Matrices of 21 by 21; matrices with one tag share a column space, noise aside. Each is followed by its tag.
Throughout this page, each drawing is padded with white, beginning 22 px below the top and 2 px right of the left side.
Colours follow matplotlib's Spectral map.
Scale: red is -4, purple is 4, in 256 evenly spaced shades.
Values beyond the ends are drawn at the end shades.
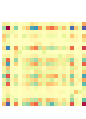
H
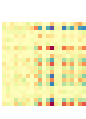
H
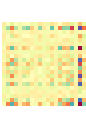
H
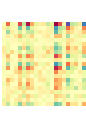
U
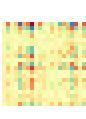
U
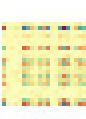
H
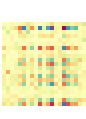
H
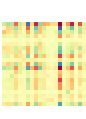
U
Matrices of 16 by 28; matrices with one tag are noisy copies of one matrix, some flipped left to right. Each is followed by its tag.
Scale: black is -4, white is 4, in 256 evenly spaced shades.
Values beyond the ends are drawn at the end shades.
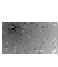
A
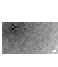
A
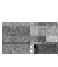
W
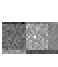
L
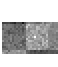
L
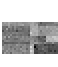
W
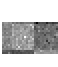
L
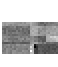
W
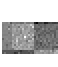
L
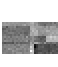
W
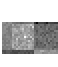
L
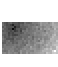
A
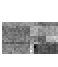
W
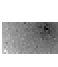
A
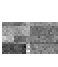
W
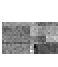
W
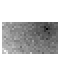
A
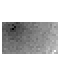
A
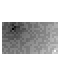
A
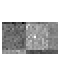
L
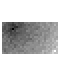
A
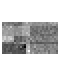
W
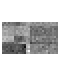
W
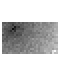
A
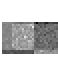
L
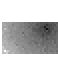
A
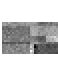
W
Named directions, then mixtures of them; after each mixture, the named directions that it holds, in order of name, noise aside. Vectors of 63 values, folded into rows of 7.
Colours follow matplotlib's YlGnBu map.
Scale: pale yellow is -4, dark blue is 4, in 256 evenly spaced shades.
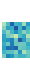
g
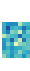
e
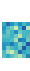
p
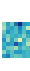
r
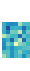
e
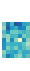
e, r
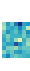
r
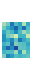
g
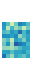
e, g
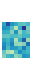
e, p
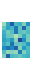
g, p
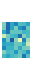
e, r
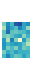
e, r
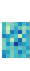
e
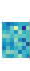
e, p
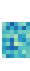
e, g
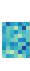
p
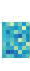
g, p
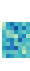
g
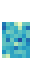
r
